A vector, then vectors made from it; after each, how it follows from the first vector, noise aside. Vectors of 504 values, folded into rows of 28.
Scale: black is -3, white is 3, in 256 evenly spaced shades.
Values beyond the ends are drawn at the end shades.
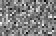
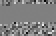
partly zeroed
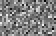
copied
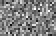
wrapped around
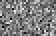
wrapped around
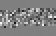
partly zeroed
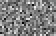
wrapped around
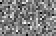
wrapped around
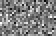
copied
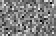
wrapped around
